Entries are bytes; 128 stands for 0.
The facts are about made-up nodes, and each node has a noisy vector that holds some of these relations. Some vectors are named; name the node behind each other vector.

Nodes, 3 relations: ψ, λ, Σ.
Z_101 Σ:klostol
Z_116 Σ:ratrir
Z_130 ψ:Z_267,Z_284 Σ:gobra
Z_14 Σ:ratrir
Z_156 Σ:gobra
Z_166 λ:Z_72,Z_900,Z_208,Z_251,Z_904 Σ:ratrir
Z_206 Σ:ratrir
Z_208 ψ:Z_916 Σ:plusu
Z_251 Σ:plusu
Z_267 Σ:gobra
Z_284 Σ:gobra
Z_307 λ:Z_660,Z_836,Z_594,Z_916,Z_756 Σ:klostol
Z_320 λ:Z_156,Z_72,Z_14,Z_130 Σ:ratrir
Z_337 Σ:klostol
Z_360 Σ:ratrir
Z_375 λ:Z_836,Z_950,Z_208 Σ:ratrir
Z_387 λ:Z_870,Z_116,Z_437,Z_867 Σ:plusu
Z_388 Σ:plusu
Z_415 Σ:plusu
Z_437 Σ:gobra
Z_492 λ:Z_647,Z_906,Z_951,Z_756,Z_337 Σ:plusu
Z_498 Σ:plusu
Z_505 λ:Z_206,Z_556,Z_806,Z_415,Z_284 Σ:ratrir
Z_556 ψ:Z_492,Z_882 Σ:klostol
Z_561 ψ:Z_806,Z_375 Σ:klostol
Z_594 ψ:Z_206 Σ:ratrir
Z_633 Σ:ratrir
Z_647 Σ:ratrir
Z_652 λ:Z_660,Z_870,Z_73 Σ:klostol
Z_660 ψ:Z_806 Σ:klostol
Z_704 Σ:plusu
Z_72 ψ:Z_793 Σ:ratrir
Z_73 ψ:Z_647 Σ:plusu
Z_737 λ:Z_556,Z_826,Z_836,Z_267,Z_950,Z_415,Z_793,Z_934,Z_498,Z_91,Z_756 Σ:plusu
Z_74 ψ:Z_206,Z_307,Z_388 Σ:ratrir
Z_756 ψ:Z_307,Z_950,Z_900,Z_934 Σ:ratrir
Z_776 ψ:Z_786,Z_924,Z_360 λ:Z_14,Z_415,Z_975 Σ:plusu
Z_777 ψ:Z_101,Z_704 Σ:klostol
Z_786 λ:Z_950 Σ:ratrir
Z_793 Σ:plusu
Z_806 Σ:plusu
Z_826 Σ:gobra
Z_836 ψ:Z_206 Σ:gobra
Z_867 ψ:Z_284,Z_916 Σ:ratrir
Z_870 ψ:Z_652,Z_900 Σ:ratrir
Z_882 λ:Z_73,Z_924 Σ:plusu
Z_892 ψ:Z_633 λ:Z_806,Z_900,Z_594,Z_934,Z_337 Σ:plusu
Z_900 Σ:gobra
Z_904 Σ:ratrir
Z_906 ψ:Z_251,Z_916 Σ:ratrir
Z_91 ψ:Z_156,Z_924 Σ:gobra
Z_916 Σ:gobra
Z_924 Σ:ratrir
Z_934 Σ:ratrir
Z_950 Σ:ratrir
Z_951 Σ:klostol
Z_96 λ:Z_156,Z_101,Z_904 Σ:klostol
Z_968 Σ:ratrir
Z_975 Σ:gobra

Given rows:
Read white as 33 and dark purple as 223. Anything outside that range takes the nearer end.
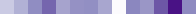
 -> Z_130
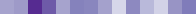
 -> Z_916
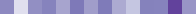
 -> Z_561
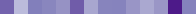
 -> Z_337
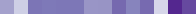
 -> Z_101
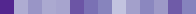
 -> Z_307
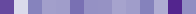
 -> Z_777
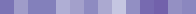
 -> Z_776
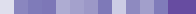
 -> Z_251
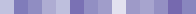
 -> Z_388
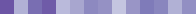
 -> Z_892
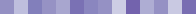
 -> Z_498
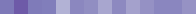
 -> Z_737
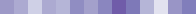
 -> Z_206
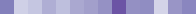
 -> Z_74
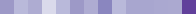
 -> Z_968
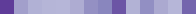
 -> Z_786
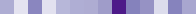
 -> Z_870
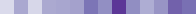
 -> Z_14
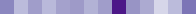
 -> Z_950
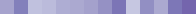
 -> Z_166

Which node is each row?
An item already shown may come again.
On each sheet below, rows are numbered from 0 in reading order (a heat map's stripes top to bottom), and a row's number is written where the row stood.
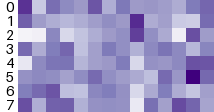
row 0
Z_951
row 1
Z_505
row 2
Z_867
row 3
Z_892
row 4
Z_251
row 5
Z_96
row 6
Z_882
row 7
Z_91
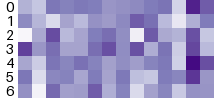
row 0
Z_101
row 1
Z_206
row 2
Z_437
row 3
Z_652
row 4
Z_101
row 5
Z_561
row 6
Z_660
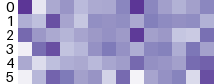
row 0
Z_756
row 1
Z_73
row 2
Z_505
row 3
Z_387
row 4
Z_72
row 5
Z_806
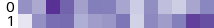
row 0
Z_916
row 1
Z_251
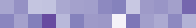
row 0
Z_375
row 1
Z_836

